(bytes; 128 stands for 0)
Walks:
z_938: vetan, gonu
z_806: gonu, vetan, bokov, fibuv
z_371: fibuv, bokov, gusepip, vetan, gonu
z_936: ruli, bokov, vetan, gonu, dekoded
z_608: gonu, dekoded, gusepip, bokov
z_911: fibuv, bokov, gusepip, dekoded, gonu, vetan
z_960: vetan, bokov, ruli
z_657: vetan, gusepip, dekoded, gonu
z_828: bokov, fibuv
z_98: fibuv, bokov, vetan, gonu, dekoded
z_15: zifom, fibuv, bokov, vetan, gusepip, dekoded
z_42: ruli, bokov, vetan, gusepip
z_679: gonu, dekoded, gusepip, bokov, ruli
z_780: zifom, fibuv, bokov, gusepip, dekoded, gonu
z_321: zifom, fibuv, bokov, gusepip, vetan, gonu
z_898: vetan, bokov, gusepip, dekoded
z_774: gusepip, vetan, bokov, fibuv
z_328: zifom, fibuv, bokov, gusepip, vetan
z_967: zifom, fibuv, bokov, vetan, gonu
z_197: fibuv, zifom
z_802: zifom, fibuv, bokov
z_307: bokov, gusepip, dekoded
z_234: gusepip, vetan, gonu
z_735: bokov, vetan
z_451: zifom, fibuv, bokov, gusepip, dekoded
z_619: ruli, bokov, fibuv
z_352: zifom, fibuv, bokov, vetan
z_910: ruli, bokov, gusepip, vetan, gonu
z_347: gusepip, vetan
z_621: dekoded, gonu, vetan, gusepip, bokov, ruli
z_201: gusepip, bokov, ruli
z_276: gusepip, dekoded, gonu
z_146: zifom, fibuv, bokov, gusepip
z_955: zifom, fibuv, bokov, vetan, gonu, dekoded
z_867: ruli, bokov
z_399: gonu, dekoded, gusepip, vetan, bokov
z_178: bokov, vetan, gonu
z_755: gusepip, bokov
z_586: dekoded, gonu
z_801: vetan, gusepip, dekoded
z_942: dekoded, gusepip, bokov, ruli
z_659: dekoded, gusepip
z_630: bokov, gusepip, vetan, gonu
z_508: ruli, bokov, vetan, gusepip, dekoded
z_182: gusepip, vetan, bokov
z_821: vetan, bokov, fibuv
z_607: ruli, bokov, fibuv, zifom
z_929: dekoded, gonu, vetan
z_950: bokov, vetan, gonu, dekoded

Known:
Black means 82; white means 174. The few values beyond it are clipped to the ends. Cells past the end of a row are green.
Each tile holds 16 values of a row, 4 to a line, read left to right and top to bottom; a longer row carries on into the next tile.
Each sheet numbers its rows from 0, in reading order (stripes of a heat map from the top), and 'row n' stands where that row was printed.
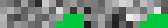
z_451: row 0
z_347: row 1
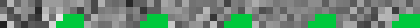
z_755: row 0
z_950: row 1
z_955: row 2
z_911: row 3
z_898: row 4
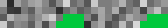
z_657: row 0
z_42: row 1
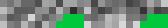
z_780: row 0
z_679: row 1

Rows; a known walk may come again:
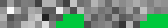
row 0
z_607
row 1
z_321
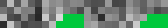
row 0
z_755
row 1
z_307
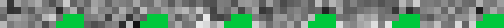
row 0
z_657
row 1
z_967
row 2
z_867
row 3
z_608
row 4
z_679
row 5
z_508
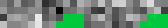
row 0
z_936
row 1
z_234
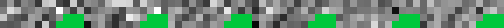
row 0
z_802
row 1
z_347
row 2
z_451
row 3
z_735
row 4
z_621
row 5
z_42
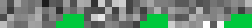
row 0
z_950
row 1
z_938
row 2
z_942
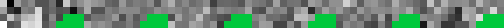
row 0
z_586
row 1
z_911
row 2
z_98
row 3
z_898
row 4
z_371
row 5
z_182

